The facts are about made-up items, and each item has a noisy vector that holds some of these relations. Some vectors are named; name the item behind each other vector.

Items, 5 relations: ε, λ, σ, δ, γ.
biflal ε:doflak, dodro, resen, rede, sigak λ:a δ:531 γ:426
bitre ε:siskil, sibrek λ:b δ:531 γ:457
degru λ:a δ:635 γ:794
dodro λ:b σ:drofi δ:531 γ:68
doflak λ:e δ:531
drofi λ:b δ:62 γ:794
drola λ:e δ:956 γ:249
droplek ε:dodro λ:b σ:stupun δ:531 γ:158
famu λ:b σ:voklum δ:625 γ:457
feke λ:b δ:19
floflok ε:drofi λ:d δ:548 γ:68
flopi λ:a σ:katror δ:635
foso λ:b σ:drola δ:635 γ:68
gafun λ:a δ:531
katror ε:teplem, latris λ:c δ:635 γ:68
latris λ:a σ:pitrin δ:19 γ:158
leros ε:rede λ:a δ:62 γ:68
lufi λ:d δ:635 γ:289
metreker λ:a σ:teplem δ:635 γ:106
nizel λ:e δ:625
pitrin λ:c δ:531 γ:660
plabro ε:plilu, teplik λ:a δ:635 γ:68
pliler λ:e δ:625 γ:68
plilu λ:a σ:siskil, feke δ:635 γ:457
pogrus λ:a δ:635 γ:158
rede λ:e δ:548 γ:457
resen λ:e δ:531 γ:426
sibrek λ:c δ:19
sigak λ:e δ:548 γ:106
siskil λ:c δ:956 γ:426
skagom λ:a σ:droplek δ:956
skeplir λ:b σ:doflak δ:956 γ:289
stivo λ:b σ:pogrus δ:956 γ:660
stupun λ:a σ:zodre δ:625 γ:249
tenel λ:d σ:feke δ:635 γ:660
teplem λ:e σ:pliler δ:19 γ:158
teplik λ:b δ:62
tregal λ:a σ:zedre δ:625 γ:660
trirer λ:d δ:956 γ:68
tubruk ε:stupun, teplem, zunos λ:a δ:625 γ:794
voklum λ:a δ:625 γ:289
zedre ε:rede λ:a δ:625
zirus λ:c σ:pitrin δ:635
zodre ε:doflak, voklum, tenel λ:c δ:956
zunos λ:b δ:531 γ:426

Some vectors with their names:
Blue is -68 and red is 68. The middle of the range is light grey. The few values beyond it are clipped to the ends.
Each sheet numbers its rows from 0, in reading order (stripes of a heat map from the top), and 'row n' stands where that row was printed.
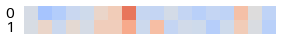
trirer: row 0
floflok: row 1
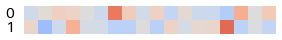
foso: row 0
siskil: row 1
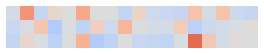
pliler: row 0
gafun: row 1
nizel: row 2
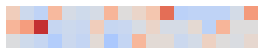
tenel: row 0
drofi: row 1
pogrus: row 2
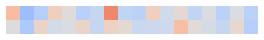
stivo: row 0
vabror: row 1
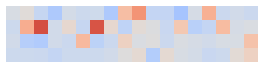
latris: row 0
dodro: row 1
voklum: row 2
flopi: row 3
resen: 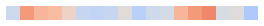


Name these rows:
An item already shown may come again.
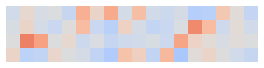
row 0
floflok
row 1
nizel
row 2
doflak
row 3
sibrek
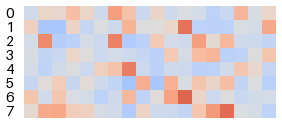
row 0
foso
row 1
tenel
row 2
droplek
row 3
famu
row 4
trirer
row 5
biflal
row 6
pitrin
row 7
resen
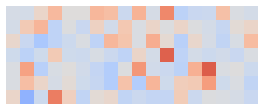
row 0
katror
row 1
gafun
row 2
tregal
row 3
zirus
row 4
teplem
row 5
biflal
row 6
skeplir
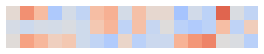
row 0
leros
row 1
plabro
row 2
resen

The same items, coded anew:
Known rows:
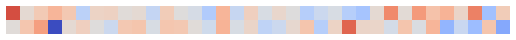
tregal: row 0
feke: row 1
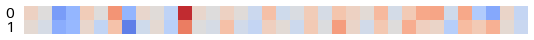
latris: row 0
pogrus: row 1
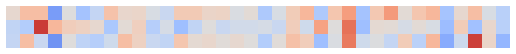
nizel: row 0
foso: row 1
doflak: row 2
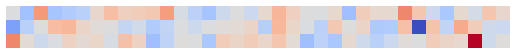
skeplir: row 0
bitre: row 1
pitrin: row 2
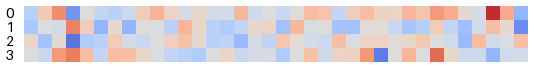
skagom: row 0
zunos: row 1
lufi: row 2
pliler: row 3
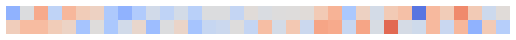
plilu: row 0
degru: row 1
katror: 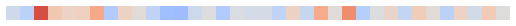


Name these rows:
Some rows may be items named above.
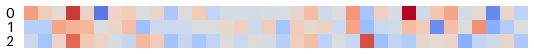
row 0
tubruk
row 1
famu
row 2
dodro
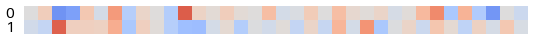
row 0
teplem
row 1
katror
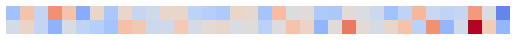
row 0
resen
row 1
gafun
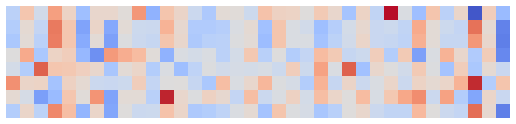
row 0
drofi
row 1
biflal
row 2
biflal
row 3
sigak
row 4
foso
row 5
tenel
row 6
latris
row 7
biflal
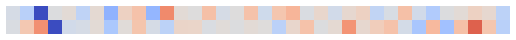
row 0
droplek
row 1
zirus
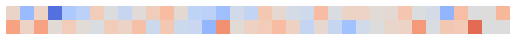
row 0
lufi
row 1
stivo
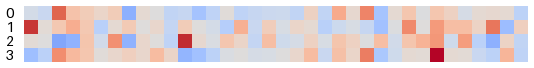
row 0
plabro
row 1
tregal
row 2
latris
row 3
trirer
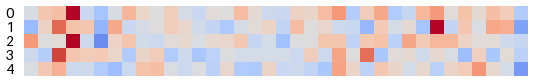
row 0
drola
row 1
siskil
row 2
stupun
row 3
foso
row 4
metreker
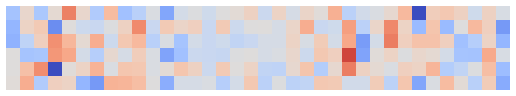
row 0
rede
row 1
teplik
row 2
leros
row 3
floflok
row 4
sibrek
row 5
sigak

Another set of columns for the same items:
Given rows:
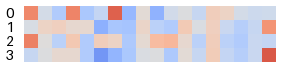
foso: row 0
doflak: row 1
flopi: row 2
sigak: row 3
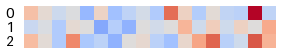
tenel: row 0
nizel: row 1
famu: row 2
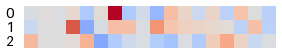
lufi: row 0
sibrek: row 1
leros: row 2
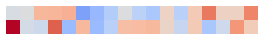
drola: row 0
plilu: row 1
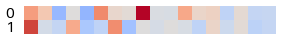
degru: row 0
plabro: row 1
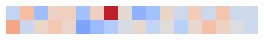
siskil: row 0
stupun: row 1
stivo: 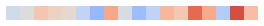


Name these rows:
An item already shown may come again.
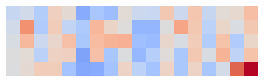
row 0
nizel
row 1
zunos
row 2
biflal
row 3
pliler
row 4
rede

